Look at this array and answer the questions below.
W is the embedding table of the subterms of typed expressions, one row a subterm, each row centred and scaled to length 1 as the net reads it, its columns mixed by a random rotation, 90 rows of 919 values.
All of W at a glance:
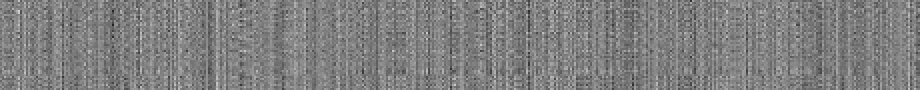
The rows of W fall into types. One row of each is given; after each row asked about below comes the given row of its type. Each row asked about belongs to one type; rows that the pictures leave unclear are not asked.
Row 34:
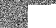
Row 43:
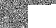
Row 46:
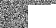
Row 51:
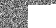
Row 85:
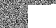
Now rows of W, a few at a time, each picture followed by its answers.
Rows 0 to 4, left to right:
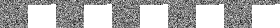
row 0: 85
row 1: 34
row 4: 85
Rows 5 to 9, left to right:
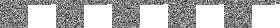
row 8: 51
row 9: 46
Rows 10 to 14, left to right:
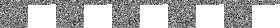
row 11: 34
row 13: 34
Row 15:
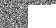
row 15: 85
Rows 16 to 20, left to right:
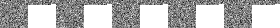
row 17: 43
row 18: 51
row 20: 85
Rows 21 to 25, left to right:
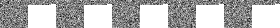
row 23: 34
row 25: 34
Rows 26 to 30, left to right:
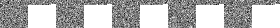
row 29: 43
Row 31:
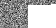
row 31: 51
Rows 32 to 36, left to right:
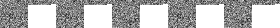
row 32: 43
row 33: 43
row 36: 34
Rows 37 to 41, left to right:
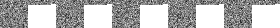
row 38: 43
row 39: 51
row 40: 43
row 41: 85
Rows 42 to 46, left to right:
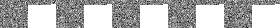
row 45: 43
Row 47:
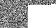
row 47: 34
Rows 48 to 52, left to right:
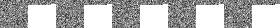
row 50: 51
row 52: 43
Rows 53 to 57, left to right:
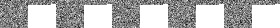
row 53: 51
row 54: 46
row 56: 34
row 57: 85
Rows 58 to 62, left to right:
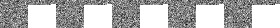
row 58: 51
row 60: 43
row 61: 34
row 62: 43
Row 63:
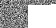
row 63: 46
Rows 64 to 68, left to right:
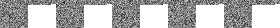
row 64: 43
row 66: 43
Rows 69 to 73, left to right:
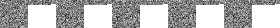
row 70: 43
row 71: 46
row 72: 46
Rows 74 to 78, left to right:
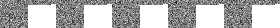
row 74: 43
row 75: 85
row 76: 85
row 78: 85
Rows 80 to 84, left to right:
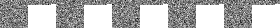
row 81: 51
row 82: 34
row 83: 85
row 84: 85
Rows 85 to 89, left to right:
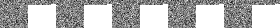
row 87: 51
